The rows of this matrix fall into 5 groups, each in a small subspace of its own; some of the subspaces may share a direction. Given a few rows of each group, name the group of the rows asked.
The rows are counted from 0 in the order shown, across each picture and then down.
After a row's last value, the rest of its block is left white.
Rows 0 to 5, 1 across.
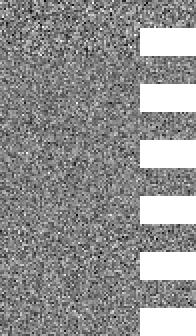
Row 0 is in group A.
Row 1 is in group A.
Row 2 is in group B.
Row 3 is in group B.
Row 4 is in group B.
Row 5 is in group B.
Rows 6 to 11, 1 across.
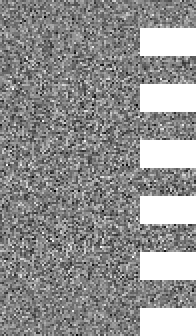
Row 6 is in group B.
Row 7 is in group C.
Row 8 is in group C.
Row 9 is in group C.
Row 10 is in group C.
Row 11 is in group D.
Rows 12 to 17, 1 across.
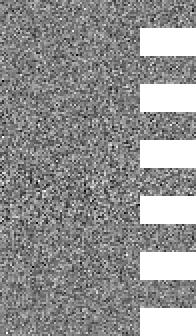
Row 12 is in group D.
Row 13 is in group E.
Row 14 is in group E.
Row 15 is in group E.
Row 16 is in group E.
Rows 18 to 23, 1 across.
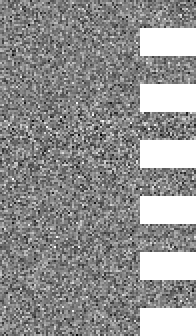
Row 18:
D
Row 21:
D
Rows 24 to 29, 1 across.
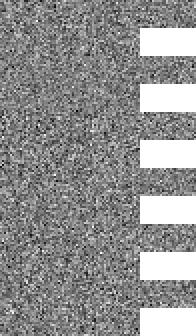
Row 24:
C
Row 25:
D
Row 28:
A
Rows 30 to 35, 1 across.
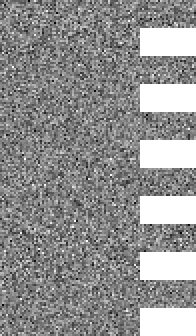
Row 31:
D
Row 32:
A
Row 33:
B
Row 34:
D
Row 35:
E
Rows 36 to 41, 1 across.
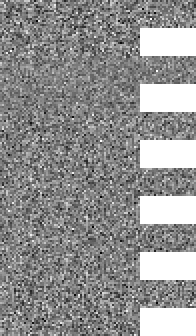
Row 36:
C
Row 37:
B
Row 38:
A
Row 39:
A
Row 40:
E
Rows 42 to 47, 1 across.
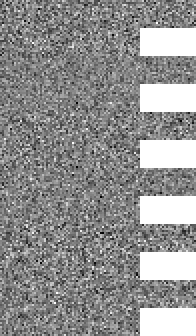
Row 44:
D
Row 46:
C
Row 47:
C
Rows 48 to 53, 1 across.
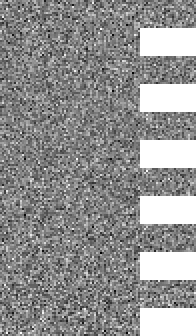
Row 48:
E
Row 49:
E
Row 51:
B
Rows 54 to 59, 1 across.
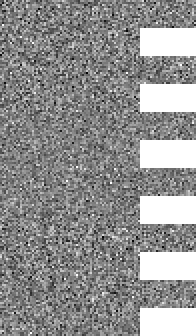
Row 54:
E
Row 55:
D
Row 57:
B
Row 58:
E
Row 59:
E
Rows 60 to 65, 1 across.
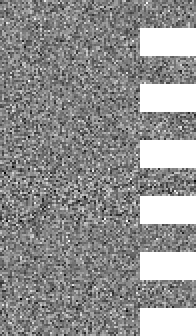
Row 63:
C
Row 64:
B
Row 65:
E
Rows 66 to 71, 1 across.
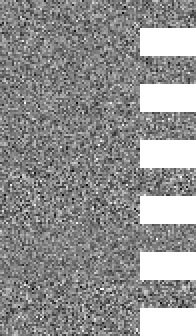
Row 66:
B
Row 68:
B
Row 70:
B
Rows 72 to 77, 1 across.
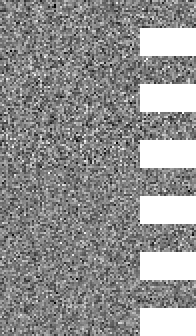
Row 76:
D
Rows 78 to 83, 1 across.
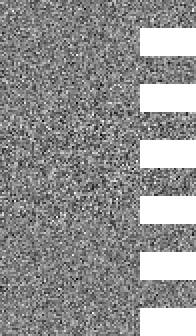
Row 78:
D
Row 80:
C
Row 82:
D
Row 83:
B
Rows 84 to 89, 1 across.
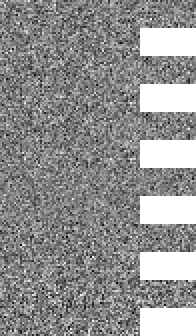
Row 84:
C
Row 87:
D
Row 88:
B
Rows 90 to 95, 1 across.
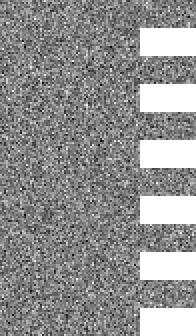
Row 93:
B
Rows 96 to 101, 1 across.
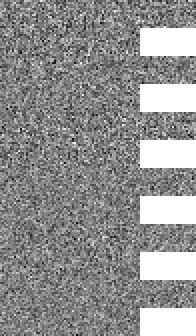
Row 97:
C
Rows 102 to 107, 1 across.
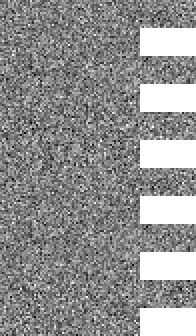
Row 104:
B
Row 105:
D
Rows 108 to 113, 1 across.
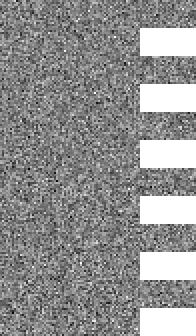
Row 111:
C
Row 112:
E
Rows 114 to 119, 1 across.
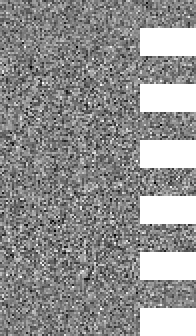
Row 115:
E
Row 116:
C
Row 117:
E
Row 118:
C
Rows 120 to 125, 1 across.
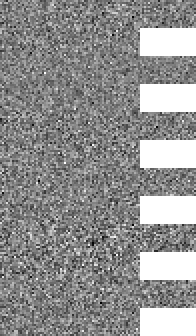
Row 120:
E
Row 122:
B
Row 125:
C
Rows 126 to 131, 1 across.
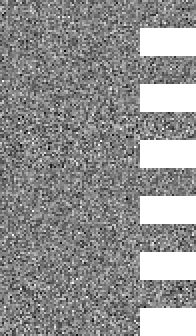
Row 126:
B
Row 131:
D
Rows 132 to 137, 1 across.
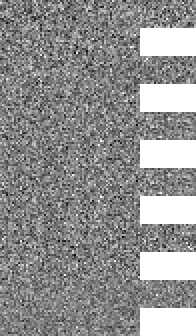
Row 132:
B
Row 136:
B
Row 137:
B
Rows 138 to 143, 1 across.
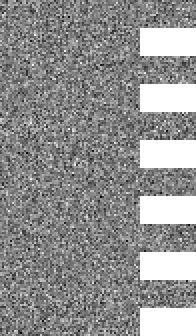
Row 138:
B
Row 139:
C
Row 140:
B
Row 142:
D
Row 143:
C
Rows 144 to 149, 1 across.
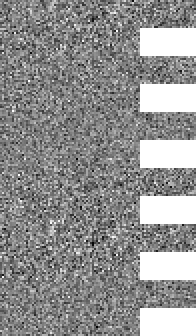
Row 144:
E
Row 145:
D
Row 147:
E
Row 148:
E
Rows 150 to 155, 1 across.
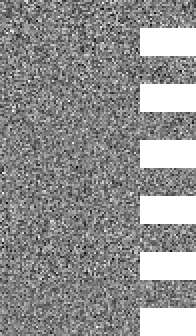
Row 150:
C
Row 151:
D
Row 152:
D
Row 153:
E
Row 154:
E
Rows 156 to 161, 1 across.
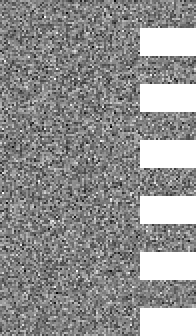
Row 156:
B
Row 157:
C
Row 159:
E
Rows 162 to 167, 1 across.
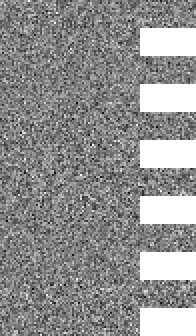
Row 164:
B
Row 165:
C
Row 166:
D
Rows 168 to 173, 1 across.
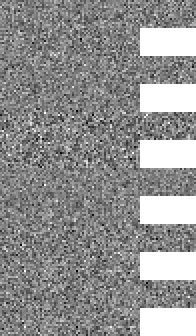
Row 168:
E
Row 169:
D
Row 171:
B
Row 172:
B
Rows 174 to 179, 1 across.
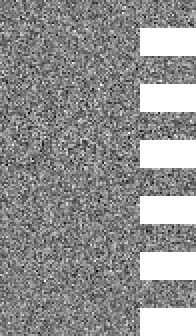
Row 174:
B
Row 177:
B
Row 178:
B
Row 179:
B
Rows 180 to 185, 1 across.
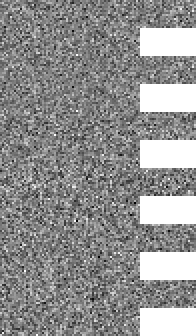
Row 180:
D
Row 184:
B
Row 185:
E
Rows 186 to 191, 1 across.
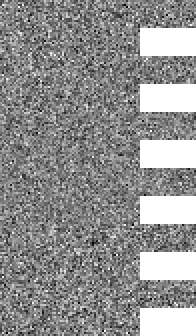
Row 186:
E
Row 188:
C
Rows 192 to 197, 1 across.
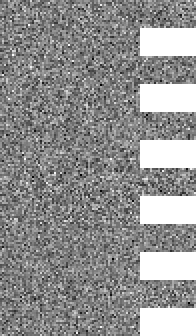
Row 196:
E
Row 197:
B
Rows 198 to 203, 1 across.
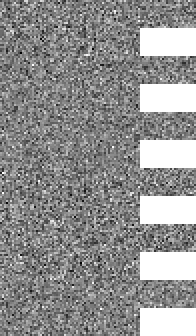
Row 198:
C
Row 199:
C
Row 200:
E
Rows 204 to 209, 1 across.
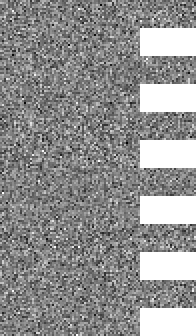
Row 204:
D
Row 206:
E
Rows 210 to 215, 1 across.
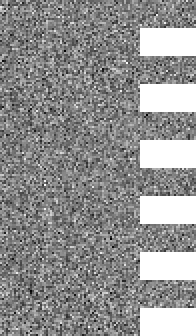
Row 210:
B
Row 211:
E
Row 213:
B
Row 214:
B
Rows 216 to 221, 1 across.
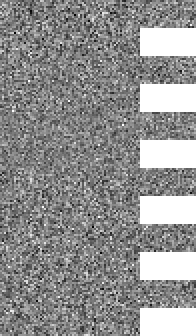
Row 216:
E
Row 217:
D
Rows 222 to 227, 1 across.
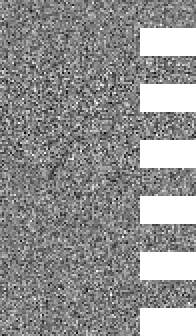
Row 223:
B
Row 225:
E
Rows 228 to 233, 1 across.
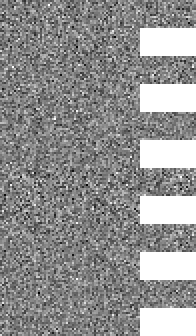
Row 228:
B
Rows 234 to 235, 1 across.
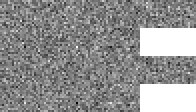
